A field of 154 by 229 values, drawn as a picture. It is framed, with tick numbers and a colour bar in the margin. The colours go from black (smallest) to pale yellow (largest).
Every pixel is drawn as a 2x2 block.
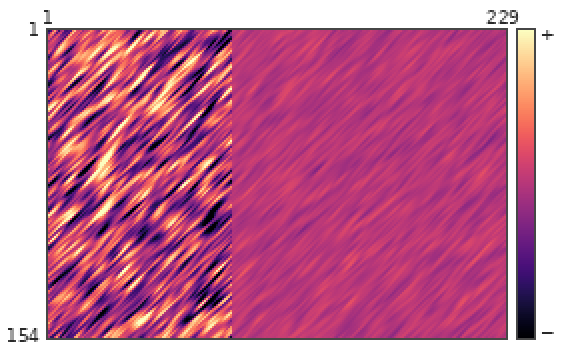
Histogram: heavy tails on both sides. Slope: none. Seam: vertical, 40% of the way across, the right part calmer. Ninth with the highest average: top left. Grain: diagonal, up to the right.
